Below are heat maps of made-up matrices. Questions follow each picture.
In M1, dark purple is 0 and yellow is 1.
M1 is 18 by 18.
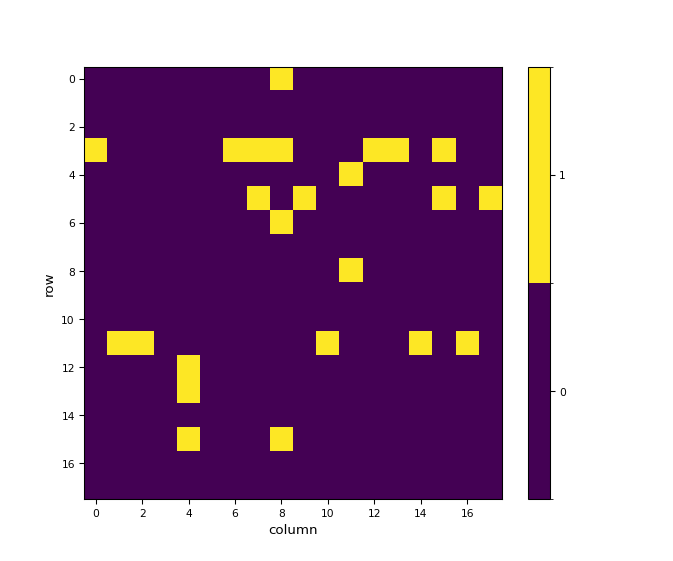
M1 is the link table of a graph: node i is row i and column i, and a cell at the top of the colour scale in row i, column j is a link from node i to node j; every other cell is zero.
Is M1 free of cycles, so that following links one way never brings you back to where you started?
yes
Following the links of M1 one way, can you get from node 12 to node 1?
yes
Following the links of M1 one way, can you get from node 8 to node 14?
yes
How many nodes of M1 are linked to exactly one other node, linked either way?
7
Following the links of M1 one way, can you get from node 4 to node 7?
no
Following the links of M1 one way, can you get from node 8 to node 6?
no
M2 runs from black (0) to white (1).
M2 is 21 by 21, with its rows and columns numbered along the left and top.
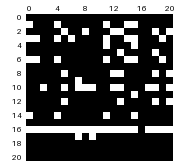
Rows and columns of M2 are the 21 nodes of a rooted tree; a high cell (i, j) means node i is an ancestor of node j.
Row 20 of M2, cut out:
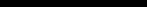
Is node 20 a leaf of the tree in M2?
yes
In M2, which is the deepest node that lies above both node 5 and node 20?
12
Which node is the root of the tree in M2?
16
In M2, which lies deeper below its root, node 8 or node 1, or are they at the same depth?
the same depth
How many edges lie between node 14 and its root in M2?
4
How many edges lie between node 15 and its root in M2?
7
